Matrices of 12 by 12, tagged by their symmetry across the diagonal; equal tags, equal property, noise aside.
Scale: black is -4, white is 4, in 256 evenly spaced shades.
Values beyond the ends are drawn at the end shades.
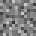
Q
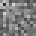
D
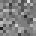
Q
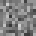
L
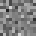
Q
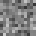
Q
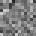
Q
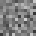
Q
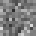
L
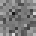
D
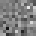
Q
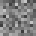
Q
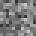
L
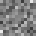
D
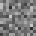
L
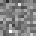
L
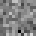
L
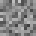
D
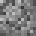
D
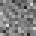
Q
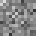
D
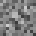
D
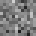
L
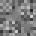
D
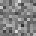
L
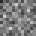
D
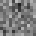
L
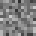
Q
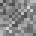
D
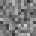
L
